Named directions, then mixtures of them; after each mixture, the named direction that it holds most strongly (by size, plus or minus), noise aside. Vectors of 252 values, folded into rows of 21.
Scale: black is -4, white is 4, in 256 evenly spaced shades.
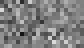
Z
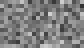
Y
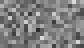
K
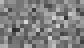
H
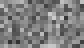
Y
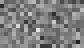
K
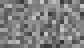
Y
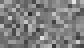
K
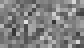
K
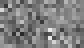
Z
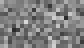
H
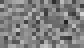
Y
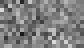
Z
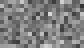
Y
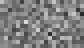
H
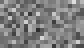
K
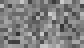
Y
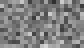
Y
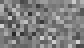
K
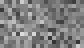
Z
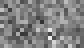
Z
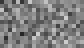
Z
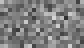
H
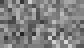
Z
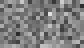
Y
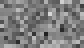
Y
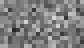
H
